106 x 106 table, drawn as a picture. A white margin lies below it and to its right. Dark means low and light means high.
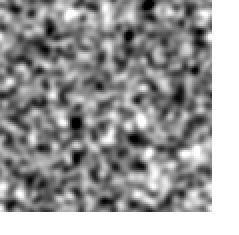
Slope: none. Seam: none. Ninth with the highest average: bottom right. Grain: blotchy. Histogram: bell-shaped. Lone odd cells: none.
